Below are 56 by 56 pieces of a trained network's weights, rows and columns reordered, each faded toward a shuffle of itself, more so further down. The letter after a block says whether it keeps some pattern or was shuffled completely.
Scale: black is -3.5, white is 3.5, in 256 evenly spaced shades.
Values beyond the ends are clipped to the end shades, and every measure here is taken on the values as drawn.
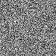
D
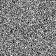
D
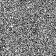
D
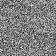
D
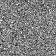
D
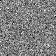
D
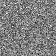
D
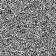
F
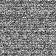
F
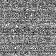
F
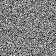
D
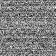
F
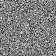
D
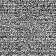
F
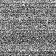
F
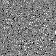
F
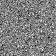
D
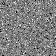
D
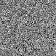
F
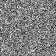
D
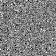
F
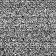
F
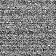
F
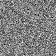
D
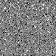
F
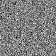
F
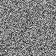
D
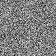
D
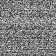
F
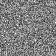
D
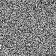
D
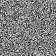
D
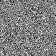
F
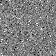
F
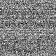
F
